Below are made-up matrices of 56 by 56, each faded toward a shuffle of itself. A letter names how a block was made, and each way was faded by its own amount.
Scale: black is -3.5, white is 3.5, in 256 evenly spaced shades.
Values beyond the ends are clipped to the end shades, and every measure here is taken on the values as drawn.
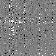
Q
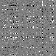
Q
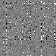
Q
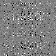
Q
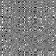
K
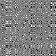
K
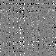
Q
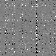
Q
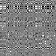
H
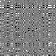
H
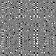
K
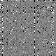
Q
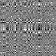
H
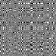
H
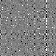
K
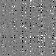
Q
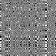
H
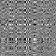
H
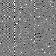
K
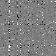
Q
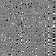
K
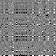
H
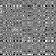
H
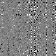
Q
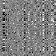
K
